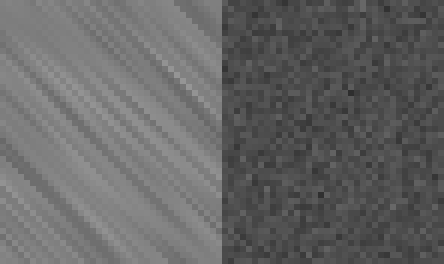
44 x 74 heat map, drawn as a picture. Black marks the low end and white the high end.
It is made of 1 by 2 panels. Panel 1,1: middling, slanting down to the right, faint in contrast. Panel 1,2: low, fine-grained, faint in contrast.
